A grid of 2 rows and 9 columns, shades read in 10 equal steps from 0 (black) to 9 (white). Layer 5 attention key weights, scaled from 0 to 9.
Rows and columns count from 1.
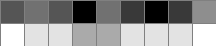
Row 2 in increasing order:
6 6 8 8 8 8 8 9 9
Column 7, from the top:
0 8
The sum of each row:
23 70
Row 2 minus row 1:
6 4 5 6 2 6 8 6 4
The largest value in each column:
9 8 8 6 6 8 8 8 9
